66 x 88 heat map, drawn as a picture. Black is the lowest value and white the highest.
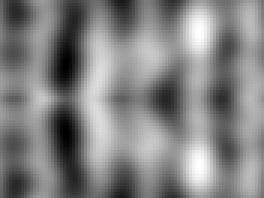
Upright stripes repeat 5 times across the table. No lone cell stands out from its neighbours. It is mirror symmetric from top to bottom. Overall the values sit about 50% of the way up the scale.
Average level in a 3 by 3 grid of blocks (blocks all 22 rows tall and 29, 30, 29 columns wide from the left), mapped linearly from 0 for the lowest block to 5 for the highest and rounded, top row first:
045 / 243 / 045
